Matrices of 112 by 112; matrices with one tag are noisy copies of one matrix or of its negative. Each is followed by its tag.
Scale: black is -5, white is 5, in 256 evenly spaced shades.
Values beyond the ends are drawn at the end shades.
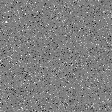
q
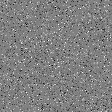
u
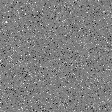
q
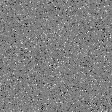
u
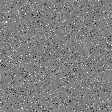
q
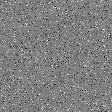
u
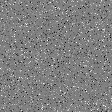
u
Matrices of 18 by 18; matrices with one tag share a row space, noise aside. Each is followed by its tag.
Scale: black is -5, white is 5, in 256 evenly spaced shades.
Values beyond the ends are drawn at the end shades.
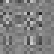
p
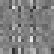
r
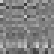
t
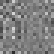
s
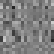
s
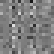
r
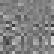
s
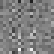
r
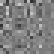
p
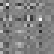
p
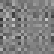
s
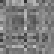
t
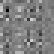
p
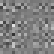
s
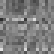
t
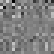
s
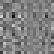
s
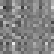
s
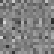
s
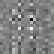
r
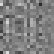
p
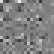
p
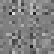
r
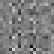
r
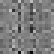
r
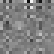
p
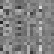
p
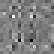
r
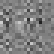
p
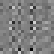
r
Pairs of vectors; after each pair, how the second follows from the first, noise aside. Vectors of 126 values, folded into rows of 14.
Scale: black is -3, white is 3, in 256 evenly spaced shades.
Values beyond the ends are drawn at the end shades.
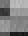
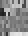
sign-scrambled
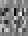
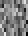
shuffled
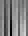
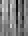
reversed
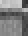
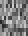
shuffled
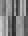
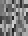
sign-scrambled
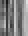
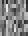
sign-scrambled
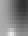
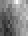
reversed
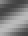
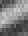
reversed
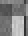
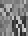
sign-scrambled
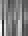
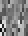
sign-scrambled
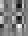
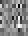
sign-scrambled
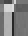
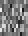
shuffled
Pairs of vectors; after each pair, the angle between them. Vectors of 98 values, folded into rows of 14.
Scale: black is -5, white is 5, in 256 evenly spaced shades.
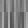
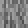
partly aligned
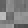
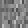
orthogonal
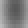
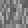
orthogonal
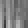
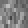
partly aligned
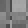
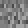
orthogonal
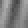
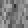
partly aligned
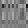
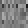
nearly parallel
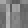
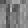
nearly opposite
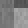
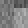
nearly parallel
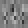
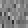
orthogonal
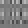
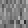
partly aligned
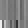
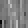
nearly opposite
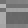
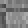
nearly opposite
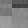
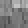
nearly opposite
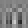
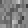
partly aligned
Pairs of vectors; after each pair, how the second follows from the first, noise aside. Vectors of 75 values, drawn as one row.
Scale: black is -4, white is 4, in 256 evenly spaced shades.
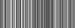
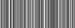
shuffled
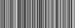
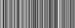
reversed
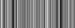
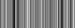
reversed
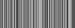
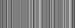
partly zeroed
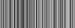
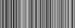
shuffled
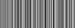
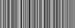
reversed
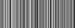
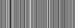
partly zeroed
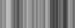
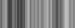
reversed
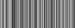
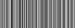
shuffled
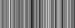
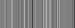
partly zeroed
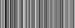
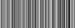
reversed
